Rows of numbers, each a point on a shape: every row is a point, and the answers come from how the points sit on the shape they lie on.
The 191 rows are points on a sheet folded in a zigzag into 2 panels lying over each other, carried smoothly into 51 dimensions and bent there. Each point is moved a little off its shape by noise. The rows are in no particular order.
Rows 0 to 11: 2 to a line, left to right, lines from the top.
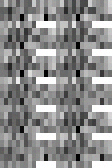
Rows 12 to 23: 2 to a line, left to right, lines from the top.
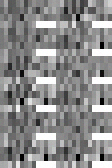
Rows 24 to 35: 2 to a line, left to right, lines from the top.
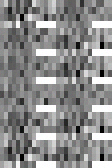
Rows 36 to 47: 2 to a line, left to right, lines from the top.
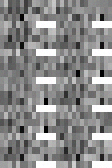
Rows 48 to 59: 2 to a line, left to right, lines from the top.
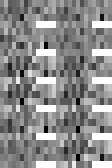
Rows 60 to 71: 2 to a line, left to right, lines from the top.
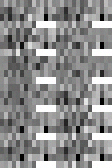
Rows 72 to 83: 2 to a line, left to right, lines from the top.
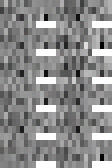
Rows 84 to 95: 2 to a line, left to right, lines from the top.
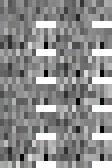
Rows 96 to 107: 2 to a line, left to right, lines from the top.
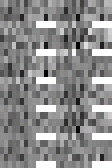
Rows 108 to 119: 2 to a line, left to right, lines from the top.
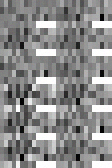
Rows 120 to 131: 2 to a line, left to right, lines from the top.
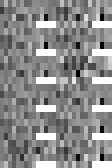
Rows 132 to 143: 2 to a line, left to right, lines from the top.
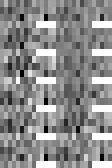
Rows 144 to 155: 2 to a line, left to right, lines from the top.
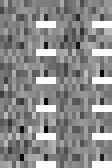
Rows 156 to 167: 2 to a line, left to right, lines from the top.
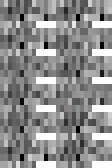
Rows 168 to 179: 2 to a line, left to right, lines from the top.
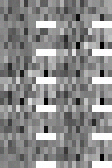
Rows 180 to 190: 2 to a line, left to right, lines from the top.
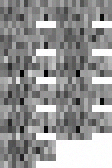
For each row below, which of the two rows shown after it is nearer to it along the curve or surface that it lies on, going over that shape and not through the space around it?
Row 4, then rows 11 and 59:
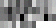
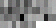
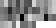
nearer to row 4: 59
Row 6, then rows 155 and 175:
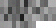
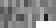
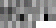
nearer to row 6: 155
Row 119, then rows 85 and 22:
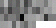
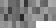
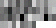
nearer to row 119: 22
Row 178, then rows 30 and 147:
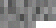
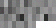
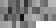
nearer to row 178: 30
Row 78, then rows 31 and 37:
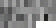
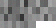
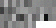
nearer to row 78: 31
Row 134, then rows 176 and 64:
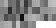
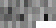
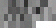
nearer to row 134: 176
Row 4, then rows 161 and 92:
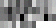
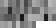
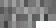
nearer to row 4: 161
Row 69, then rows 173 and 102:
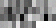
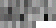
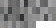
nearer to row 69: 173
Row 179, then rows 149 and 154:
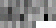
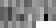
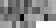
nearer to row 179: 149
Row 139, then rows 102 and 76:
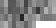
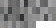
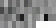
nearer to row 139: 76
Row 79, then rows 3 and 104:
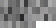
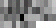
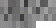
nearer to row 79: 104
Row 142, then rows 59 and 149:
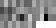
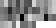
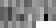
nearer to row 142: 59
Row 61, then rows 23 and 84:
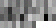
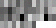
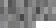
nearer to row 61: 23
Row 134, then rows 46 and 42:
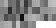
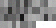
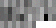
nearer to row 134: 46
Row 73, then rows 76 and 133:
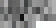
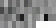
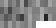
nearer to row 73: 76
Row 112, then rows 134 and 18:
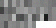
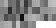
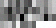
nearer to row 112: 18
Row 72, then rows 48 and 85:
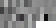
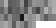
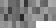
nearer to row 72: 48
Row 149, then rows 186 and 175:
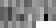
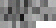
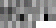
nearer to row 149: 186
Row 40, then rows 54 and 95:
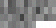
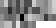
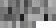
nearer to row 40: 54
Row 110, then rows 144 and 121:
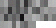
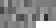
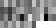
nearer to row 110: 121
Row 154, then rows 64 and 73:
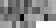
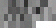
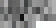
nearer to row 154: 73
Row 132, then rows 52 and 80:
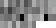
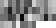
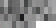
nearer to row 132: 80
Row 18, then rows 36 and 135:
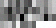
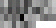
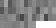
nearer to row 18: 36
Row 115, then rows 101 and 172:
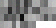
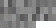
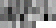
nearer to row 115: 172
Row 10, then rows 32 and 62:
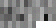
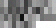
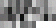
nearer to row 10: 62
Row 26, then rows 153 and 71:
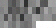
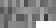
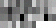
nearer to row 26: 153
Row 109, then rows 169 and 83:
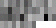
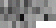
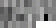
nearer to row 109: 83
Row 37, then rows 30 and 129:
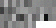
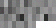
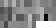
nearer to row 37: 30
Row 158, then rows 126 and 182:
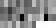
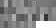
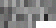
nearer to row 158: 126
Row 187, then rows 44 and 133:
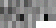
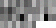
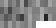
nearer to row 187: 44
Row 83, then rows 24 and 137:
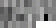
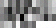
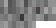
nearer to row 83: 24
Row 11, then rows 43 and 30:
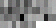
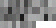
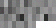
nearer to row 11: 30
